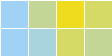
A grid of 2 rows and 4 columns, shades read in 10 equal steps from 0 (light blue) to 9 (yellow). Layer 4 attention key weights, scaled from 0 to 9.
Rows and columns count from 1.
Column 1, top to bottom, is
0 0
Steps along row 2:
up up down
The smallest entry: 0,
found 2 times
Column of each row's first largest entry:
3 3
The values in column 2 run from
1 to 4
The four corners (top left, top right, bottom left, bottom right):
0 6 0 4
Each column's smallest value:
0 1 6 4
